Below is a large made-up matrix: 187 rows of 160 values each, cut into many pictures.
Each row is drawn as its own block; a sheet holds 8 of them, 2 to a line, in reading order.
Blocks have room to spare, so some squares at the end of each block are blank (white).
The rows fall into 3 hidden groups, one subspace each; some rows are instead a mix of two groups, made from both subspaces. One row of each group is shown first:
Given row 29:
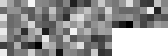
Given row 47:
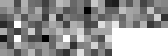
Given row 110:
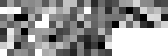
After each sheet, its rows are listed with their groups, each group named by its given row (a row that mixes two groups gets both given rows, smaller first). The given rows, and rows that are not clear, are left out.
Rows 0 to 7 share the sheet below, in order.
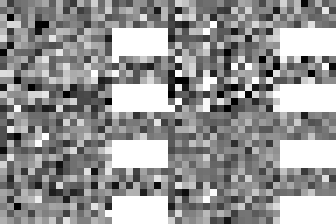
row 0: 110
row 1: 110
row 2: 29 and 47
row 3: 110
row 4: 110
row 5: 110
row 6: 47
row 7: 110
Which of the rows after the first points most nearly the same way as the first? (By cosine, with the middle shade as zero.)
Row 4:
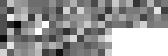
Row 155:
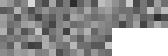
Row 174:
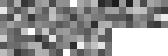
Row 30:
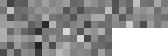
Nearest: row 155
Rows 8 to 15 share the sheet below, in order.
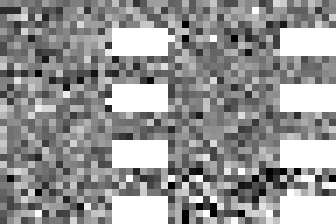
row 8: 110
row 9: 47
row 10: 47 and 110
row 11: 110
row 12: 29
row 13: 29
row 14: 110
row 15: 29
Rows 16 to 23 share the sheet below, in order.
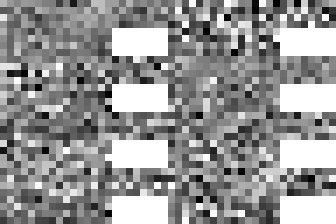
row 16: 29
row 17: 47
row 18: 110
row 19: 110
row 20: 47
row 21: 29
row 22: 47
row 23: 29
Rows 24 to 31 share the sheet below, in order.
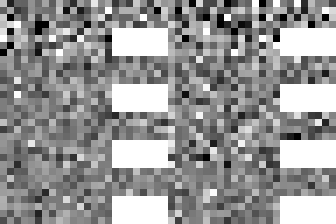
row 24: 110
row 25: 47
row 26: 47
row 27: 29 and 47
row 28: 29
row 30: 110
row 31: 110
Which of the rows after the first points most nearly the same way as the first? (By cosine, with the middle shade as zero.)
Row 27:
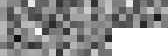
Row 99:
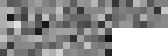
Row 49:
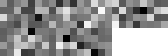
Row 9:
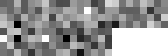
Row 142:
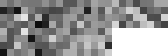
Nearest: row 9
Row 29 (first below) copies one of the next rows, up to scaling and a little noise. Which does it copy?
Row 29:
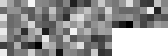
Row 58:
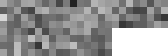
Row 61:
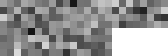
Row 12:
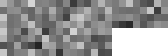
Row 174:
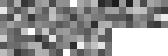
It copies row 12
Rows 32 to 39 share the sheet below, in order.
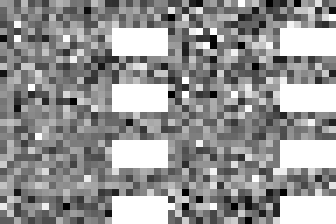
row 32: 47
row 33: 29
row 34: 29
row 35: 47
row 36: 110
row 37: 29
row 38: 47
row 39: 47
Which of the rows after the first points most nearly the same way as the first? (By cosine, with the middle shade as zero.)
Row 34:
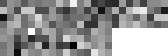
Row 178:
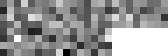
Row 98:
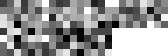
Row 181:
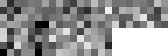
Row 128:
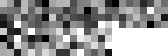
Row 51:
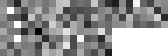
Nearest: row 128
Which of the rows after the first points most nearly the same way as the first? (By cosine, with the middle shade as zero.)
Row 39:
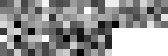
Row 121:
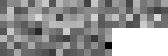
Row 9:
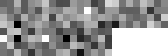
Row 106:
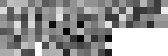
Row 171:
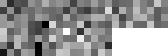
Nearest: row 9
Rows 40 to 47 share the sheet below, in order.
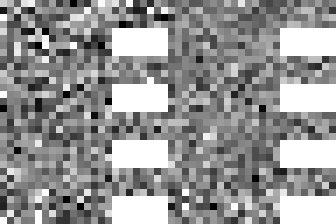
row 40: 29
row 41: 29
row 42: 47 and 110
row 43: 29
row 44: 47
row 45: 110
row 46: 110
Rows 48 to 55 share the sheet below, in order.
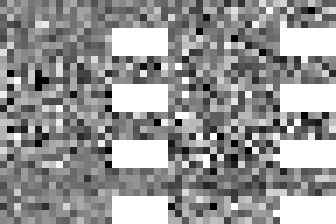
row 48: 110
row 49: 29
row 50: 110
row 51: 47 and 110
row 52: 110
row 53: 110
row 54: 47
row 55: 47
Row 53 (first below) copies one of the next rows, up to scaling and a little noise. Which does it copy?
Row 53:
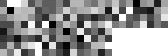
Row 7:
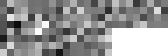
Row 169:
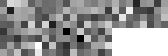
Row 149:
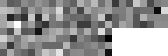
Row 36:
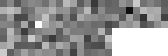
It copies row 169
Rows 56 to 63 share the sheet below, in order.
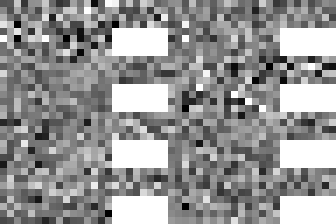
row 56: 47
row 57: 47
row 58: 29
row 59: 29
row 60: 110
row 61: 29
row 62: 47
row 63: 47
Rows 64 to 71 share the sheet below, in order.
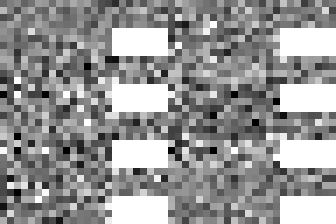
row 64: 29
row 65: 110
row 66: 47
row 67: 47
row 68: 47
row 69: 47
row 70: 110
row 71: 29
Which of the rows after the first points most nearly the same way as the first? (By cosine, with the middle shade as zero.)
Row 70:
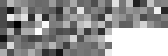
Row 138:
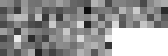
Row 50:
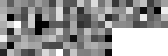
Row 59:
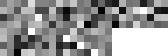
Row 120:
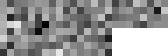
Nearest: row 138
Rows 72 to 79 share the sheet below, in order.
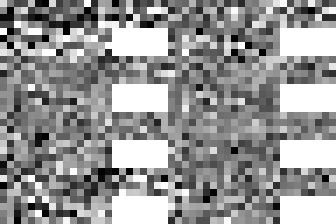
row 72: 47
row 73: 29
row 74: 29
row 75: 29
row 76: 110
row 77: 47
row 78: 29
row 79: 110
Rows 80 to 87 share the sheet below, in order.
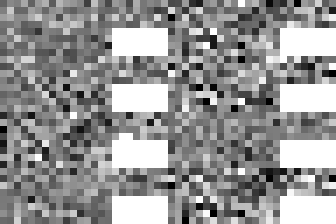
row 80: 47
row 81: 29
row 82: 29 and 110
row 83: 29
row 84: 29
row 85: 29 and 110
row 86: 29
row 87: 29
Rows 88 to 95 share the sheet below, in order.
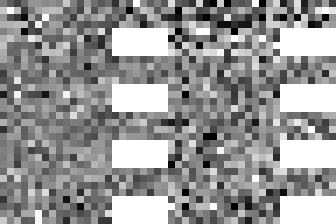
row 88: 110
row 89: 47
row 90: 47
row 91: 47
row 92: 29
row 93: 110
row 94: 110
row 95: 47
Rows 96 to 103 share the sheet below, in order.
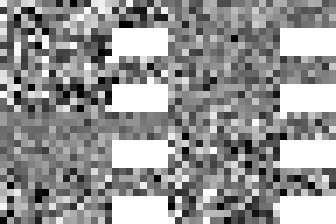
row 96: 29
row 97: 29 and 47
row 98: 47
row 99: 110
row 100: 29 and 47
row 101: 47
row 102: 110
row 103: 110
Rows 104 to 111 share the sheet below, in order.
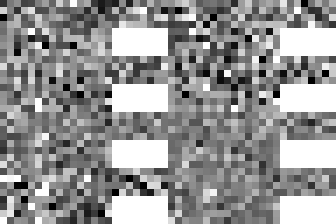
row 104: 29
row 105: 110
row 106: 110
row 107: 47
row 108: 110
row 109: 29
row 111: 110
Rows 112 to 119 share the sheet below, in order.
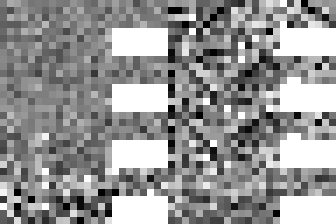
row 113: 29 and 110
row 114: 47
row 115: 29
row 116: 110
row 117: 29
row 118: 47
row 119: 47
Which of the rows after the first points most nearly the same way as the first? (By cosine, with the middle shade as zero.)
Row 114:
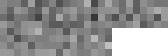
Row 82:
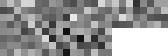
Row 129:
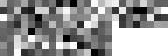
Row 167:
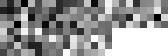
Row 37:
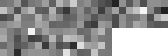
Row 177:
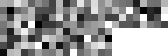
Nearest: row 167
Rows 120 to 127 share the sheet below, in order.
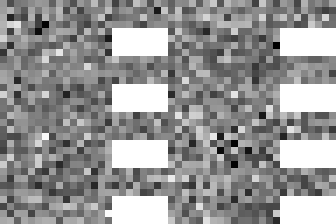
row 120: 110
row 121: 47
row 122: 47
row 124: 110
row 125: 29 and 110
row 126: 47
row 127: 110
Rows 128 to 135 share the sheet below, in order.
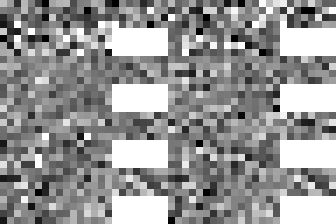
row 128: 47
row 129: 29
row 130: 110
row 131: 110
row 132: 29 and 110
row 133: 29
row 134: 110
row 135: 110
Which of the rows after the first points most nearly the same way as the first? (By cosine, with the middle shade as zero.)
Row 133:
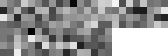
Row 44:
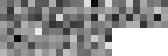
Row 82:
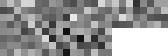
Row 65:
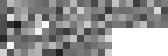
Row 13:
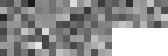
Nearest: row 82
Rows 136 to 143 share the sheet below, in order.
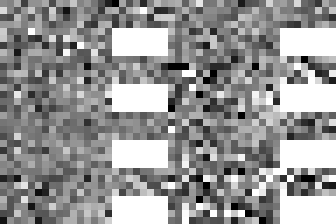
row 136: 29
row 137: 29
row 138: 47 and 110
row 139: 110
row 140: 47
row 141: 29
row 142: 110
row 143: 29
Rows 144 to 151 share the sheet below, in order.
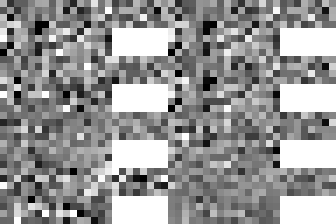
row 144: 110
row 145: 110
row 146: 47
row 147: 110
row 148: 110
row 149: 110
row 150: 29
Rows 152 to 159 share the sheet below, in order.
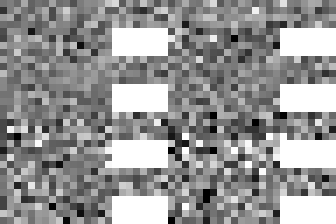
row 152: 29
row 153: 47
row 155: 29 and 47
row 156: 110
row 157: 47
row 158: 29 and 110
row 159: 47 and 110
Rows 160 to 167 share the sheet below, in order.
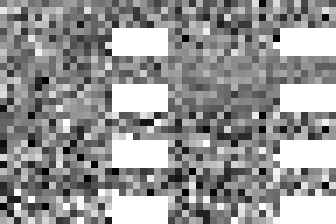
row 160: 110
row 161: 47
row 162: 110
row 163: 47
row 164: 29
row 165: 47
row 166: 47
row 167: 47 and 110
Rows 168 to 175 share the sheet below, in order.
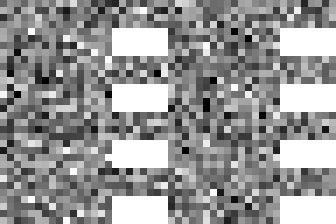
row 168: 29
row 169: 110
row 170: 47 and 110
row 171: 110
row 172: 47
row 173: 47
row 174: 29
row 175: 110
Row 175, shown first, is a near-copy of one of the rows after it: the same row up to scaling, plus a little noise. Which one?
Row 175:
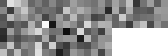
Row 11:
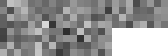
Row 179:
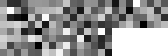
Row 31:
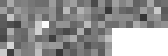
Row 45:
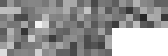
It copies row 11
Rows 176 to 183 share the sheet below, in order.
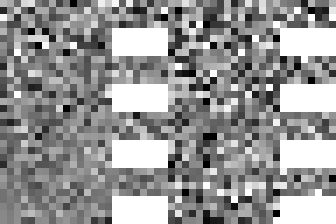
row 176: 29
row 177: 110
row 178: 29 and 47
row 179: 110
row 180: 110
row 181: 110
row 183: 47 and 110
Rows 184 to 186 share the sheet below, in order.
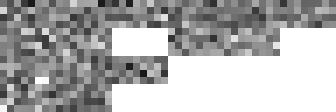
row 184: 29
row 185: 47
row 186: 110
